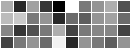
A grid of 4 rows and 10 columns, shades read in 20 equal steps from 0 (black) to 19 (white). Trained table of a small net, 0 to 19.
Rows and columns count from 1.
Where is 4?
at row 1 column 4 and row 3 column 2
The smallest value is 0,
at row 1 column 5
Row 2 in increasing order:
3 7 8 8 9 11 11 12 14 15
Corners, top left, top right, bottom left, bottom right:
13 6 5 11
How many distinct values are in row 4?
7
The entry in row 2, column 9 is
12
